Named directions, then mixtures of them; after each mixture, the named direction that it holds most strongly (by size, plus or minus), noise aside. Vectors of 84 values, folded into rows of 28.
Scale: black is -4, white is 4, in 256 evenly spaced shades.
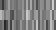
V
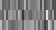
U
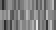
V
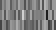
U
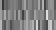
U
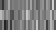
V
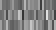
U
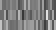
U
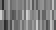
V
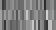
U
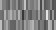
U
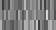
U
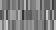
U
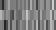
V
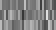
U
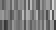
V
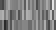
V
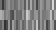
V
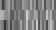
V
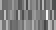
U
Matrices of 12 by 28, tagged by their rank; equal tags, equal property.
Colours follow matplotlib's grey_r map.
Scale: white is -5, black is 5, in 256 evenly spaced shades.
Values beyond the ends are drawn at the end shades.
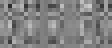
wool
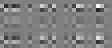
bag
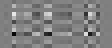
bag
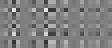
bag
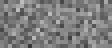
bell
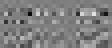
wool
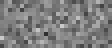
bell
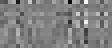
wool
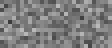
bell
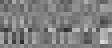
wool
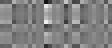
bag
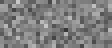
bell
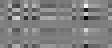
bag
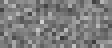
bell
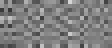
wool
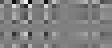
bag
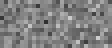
bell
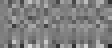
wool
